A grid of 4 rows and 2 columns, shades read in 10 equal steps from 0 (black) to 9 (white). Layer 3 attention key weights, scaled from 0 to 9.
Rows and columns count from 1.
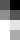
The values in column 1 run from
3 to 9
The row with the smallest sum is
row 1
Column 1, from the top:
3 5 9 9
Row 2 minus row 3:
-4 -5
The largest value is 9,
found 2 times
